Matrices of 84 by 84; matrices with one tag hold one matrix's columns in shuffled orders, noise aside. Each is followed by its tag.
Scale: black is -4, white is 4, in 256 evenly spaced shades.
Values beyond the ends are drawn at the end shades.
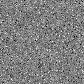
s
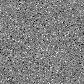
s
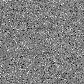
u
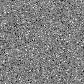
s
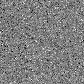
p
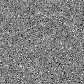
u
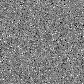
s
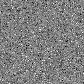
p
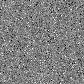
p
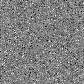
p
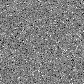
s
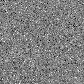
s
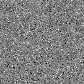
u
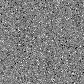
p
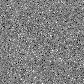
s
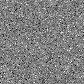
u
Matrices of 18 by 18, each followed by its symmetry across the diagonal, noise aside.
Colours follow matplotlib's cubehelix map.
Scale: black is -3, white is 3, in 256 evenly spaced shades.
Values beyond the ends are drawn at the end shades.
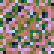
symmetric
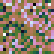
antisymmetric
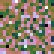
antisymmetric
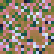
symmetric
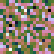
antisymmetric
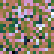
antisymmetric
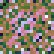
symmetric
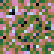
symmetric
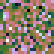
antisymmetric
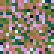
antisymmetric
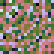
symmetric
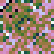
symmetric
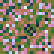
symmetric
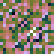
symmetric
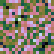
symmetric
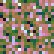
antisymmetric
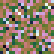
antisymmetric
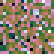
antisymmetric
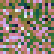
antisymmetric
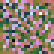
antisymmetric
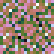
symmetric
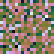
antisymmetric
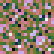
symmetric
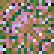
symmetric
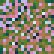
symmetric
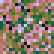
symmetric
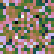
antisymmetric
